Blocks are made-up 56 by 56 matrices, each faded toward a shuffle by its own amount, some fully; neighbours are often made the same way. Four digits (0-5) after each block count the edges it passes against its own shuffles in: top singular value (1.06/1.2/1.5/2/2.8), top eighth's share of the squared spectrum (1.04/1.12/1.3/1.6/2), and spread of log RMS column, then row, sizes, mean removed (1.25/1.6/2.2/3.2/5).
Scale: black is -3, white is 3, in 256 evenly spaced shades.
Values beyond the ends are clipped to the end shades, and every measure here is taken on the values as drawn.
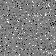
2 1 0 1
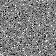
0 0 0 0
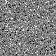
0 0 0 0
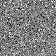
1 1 0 0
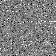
1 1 0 1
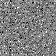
0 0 1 0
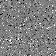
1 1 0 1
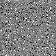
2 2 1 1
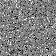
0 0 0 0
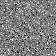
0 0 0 0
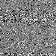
1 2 0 3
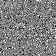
0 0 0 1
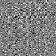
4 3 2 2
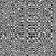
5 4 3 3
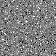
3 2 0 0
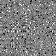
3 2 0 0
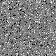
0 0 0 0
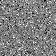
0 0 0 0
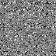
1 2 0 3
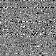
2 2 0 3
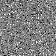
2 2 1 1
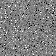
2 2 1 0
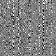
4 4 3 1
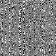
1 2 4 0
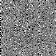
2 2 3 0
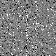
1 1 1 0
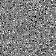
1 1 2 0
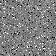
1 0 0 0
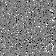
1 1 1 0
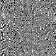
2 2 3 0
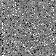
1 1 1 0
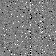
2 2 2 0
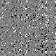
3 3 2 2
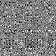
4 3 1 2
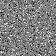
1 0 0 0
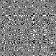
4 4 2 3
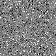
2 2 0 0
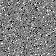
0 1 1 0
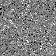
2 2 0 0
